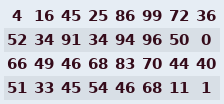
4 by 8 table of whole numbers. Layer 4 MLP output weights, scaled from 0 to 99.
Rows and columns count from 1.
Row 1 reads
4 16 45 25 86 99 72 36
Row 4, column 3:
45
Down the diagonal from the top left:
4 34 46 54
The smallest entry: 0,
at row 2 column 8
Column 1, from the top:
4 52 66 51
